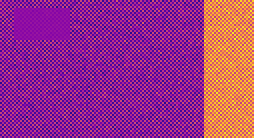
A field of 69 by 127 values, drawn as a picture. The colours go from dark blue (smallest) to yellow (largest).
An odd patch, calmer than its surroundings, sits in the top left. A vertical seam about 80% of the way across splits the table, and the right part is higher. The top left is the calmest part.
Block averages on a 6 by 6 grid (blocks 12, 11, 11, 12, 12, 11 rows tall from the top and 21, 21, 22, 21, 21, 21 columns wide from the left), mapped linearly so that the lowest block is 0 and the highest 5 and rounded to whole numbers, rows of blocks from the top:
000015 / 000015 / 000015 / 000015 / 000015 / 000015
